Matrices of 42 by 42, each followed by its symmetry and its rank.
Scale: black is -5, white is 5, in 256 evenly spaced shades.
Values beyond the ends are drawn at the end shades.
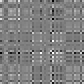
symmetric, rank two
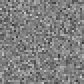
antisymmetric, full rank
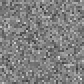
neither, full rank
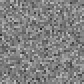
neither, full rank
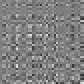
neither, rank three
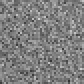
antisymmetric, full rank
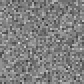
antisymmetric, full rank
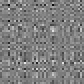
neither, rank three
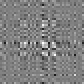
symmetric, rank two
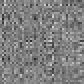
neither, rank five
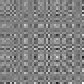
symmetric, rank two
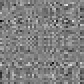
neither, rank five
